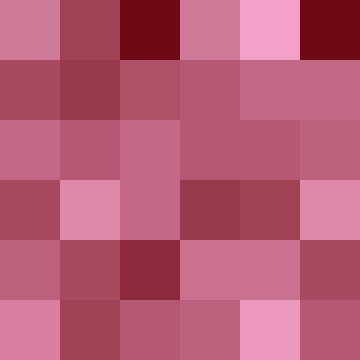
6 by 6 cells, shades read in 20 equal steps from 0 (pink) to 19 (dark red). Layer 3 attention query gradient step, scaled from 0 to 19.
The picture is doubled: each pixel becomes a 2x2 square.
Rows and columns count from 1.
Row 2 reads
11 13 10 9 7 7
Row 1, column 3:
19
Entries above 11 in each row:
3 1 0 2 1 1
